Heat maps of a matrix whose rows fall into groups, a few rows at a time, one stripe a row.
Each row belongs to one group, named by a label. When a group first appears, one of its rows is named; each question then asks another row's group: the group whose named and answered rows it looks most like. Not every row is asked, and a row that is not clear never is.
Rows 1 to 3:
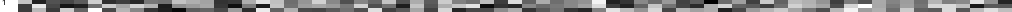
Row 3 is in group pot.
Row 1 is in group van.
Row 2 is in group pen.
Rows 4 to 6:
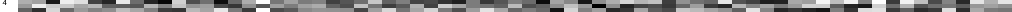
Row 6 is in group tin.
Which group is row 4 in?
pot
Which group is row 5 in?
van
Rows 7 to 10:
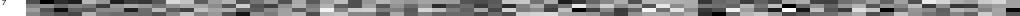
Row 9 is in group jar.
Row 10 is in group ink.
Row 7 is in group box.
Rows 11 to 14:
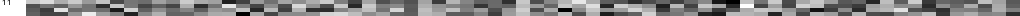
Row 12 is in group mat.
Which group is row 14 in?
jar
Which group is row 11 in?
van
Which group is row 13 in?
tin
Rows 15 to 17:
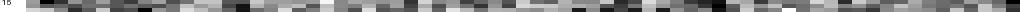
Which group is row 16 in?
ink
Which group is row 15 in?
jar
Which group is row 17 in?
van
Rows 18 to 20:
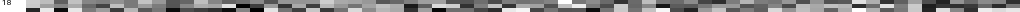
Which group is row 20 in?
pot
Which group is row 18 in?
jar
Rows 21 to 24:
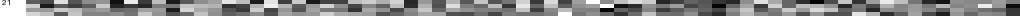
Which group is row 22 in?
van
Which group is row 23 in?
van
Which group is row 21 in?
tin
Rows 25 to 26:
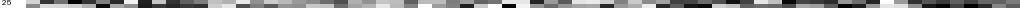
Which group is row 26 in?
mat
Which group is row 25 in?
tin
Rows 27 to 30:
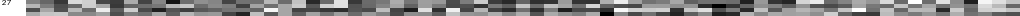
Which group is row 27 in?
pot
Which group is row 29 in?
pot
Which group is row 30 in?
van
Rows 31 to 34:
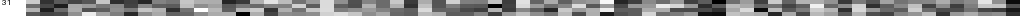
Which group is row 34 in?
jar
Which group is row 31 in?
van
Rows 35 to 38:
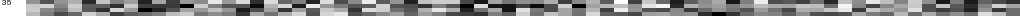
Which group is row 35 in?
tin
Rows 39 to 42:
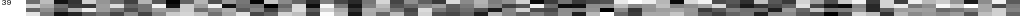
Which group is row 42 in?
box
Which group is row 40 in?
pen
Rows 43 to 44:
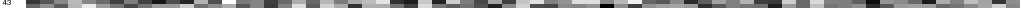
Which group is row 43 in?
mat
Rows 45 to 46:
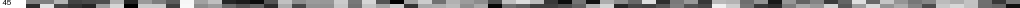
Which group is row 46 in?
pen
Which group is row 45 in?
pen
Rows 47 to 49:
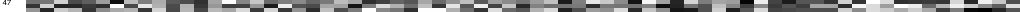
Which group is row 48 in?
pen
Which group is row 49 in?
tin
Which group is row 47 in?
tin
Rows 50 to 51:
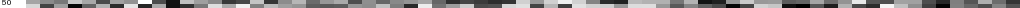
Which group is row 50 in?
ink
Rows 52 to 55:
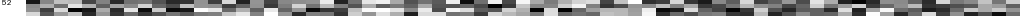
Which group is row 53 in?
ink
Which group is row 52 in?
mat
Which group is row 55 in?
tin
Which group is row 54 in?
tin
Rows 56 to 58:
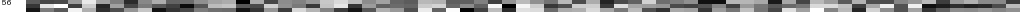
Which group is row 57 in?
mat
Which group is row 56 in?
jar
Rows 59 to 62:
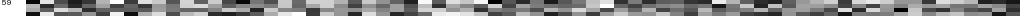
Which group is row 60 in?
van
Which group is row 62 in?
pen
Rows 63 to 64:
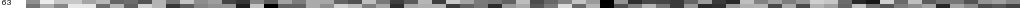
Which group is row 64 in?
jar
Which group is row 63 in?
van
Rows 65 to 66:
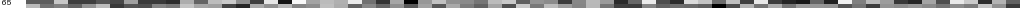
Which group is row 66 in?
van
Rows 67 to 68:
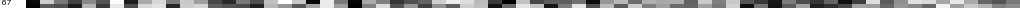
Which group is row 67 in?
pen
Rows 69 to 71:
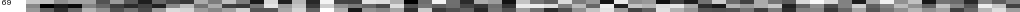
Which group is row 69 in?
mat
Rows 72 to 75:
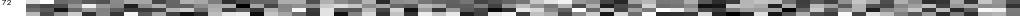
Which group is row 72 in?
ink
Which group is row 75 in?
tin
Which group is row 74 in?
ink
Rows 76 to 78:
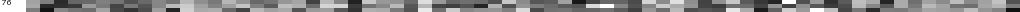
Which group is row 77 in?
box
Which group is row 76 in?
box
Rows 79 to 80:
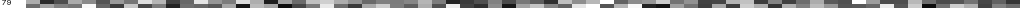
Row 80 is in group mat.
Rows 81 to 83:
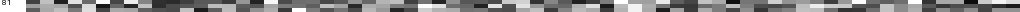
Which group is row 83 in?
mat
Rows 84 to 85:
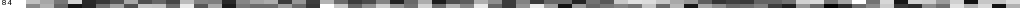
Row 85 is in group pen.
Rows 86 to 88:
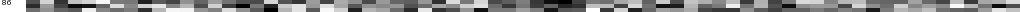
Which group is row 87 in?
pen
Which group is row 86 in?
pot
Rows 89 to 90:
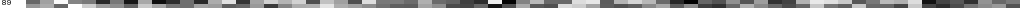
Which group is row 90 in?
jar
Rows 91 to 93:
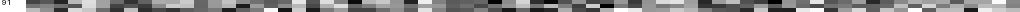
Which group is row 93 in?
pot
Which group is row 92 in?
box
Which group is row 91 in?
box
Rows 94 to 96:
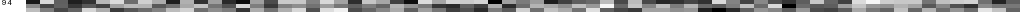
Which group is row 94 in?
pen
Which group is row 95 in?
ink
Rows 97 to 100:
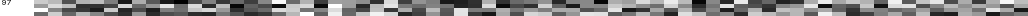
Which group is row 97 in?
pot
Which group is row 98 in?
pen
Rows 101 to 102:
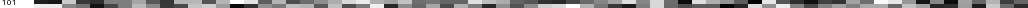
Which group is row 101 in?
tin
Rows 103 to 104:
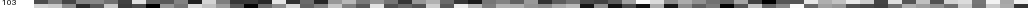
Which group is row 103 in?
pot
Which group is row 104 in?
van
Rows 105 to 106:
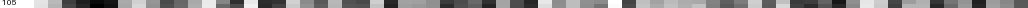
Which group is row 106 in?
ink
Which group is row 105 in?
ink
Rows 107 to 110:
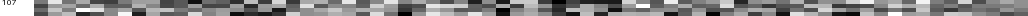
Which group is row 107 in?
pot
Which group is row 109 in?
jar
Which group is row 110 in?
pen
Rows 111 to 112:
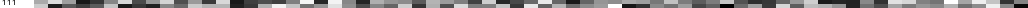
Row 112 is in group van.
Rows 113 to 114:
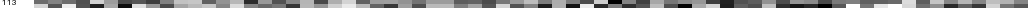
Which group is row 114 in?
tin
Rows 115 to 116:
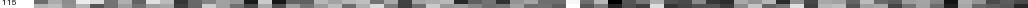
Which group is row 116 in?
jar
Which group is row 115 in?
jar
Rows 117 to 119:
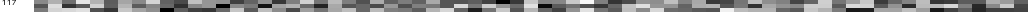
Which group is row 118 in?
pot
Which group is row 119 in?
mat
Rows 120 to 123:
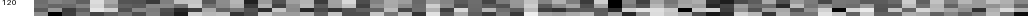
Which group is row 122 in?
pot
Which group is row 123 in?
ink
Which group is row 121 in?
box
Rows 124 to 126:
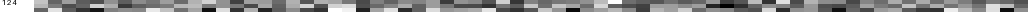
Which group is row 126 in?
pen
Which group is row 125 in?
box
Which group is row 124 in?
van
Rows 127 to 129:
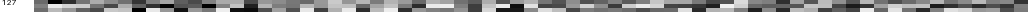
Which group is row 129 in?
pen
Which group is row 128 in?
mat
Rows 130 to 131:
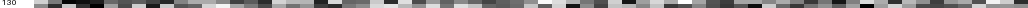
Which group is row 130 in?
ink
